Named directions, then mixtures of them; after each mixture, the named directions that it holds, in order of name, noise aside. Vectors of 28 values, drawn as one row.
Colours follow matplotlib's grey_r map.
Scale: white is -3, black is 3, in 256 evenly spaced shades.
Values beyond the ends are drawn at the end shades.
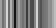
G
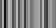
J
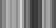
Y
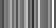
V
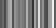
J, V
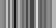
G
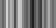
G, Y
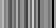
V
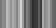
Y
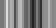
G, Y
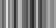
G, Y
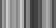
Y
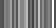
V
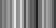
G, Y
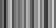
J, V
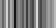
G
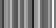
G, V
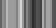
Y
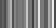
J, V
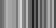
V, Y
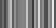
J, V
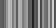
V, Y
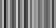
J, V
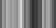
Y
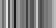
G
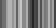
V, Y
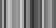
J, Y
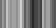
Y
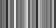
G, V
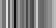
G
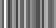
J
